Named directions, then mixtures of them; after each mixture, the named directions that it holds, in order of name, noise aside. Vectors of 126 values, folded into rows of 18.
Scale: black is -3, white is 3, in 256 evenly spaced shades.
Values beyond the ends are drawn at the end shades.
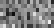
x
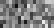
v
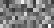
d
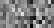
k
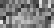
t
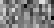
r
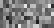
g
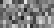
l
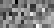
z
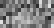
t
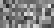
g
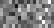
k, v, x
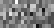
z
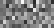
d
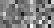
d, k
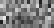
t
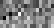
l, t, z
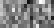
k, r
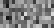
d, g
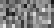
r, x, z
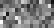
r, t, v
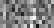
k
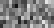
v
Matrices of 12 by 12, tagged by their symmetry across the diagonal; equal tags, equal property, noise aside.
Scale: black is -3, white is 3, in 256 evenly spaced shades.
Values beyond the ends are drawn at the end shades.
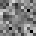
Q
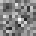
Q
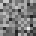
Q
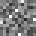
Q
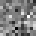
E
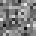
E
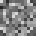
Q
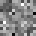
Q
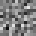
E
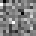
E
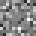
Q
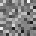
Q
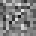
E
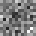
Q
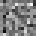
E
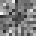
Q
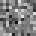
E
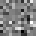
E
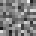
E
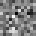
E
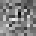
E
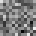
Q
